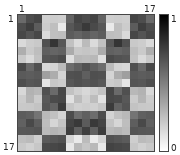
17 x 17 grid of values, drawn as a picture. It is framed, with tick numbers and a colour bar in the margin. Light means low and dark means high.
The histogram has two humps. It is mirror symmetric from left to right. The field is checkered.
